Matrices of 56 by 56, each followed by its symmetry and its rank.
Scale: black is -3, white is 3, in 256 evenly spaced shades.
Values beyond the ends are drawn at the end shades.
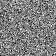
antisymmetric, full rank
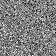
antisymmetric, full rank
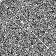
symmetric, full rank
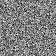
antisymmetric, full rank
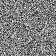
antisymmetric, full rank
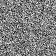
antisymmetric, full rank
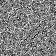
symmetric, full rank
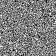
antisymmetric, full rank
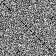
symmetric, full rank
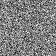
antisymmetric, full rank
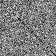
symmetric, full rank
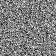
antisymmetric, full rank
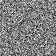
symmetric, full rank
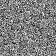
antisymmetric, full rank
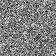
symmetric, full rank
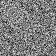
symmetric, full rank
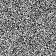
antisymmetric, full rank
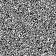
antisymmetric, full rank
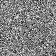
symmetric, full rank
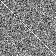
symmetric, full rank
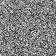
symmetric, full rank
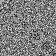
symmetric, full rank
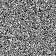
antisymmetric, full rank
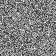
symmetric, full rank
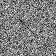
symmetric, full rank
